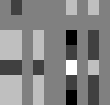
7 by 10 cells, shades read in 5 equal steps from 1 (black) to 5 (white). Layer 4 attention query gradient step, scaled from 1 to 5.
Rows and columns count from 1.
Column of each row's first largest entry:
7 1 1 1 7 1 1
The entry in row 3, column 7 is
1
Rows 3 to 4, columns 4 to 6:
4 3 3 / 4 3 3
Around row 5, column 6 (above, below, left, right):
3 3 3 5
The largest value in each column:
4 4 3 4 3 3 5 3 4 3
